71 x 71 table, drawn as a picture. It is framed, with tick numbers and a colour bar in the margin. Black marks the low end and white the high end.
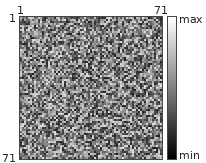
Overall the values sit about 50% of the way up the scale. The halves do not mirror each other. There are no regular stripes. The values spread evenly over their range. The grain is fine, like static. There is no overall slope.
